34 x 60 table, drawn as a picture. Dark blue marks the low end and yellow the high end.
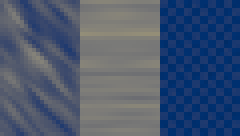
The table splits into one row of 3 panels. Panel 1,1: low, slanting down to the right. Panel 1,2: middling, streaked across, faint in contrast. Panel 1,3: very low, checkered, faint in contrast.
